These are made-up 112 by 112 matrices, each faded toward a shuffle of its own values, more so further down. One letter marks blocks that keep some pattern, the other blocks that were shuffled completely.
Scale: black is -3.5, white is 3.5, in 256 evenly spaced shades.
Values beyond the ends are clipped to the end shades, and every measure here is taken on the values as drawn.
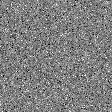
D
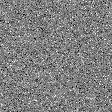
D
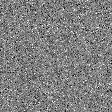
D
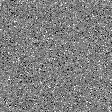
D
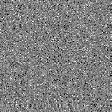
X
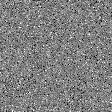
D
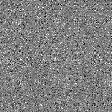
X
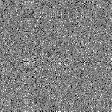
X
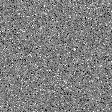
D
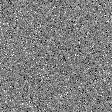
D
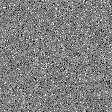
D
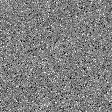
D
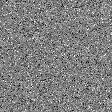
D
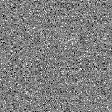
X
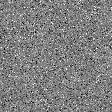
D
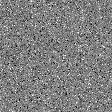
D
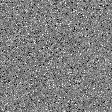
D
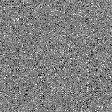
X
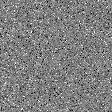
D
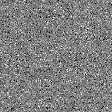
X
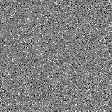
X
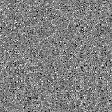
X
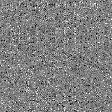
X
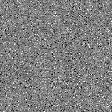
X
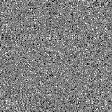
X
